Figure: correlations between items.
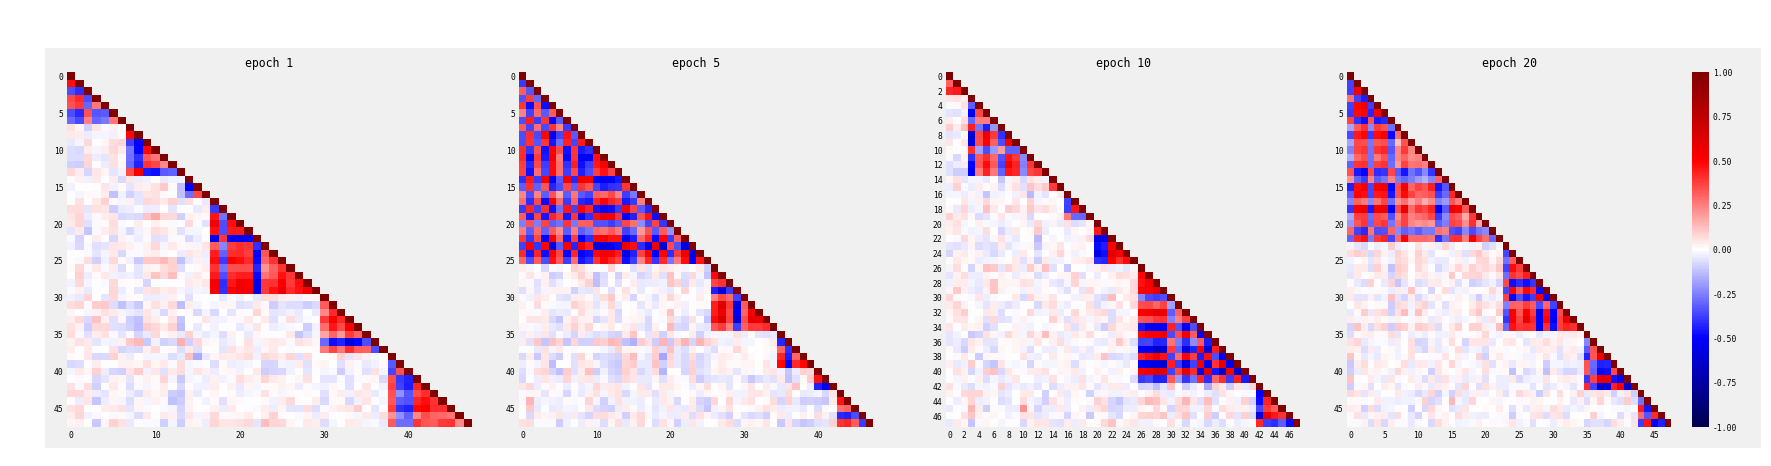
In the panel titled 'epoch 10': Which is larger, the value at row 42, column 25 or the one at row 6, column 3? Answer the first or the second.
the first
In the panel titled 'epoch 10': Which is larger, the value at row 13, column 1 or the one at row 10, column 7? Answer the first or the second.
the second
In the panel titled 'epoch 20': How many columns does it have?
48
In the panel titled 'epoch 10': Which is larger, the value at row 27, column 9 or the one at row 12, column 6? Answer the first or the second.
the second
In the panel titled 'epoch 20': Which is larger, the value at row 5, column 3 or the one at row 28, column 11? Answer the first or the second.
the second
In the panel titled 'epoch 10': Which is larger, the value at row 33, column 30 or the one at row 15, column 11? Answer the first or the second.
the second
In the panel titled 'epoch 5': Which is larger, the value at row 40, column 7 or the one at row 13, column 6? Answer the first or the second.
the first
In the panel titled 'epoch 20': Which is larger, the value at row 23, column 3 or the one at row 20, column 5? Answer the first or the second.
the second
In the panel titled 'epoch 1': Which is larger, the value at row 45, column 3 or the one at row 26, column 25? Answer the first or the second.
the second
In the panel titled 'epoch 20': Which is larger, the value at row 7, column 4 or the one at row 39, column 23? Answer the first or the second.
the first
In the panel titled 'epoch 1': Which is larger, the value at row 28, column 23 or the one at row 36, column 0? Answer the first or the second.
the first
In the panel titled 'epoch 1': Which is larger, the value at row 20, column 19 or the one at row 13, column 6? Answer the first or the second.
the first
